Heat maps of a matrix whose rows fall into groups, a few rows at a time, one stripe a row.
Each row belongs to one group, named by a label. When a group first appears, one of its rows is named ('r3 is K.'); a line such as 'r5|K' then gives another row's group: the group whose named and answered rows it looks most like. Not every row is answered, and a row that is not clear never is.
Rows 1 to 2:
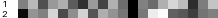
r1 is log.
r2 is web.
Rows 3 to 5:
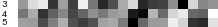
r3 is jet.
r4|log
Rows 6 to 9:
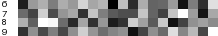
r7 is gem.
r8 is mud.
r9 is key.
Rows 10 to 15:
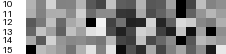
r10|mud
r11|mud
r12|gem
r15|key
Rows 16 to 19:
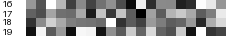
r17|gem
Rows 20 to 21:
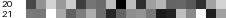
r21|jet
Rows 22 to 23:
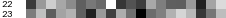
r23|log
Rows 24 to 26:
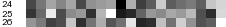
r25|gem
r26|log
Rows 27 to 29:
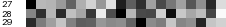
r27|key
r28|gem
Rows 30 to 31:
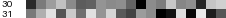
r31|jet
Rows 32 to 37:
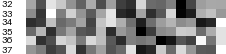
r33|mud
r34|gem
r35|log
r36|jet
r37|log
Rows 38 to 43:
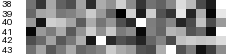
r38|gem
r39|key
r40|mud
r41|key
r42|gem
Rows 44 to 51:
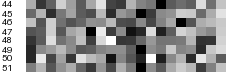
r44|jet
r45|log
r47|gem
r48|gem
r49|web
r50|key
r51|log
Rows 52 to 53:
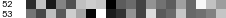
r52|key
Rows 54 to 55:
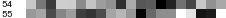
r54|jet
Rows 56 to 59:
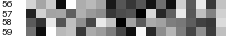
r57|key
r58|gem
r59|mud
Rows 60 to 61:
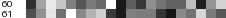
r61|jet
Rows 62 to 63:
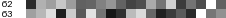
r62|web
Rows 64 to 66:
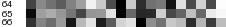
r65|web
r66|key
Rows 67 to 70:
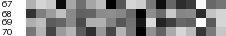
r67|jet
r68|web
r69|jet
